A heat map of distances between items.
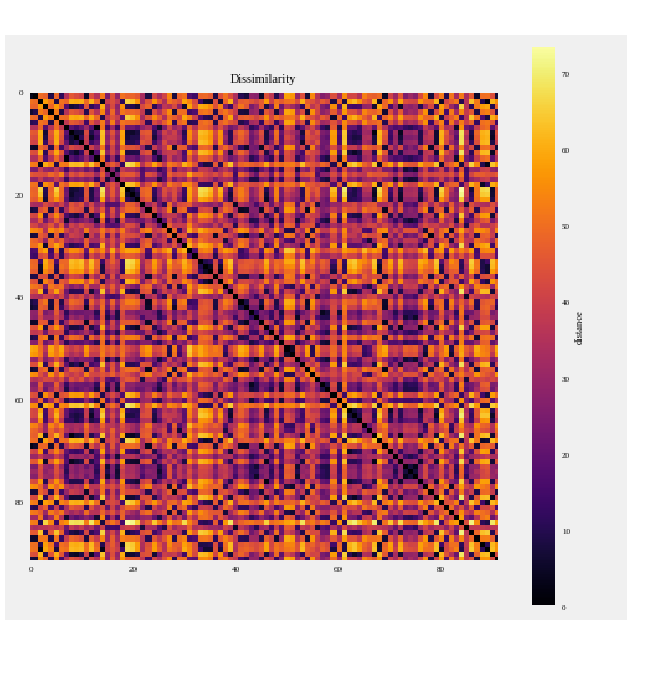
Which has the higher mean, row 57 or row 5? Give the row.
5
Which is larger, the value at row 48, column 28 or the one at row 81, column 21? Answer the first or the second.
the second
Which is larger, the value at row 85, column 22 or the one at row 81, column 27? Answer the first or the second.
the second
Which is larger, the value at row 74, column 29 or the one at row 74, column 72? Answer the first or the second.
the first
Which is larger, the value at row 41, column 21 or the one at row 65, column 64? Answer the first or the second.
the first
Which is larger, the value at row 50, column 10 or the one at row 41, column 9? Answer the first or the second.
the second
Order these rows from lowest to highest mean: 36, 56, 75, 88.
75, 36, 56, 88
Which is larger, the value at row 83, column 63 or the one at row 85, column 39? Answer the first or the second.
the second
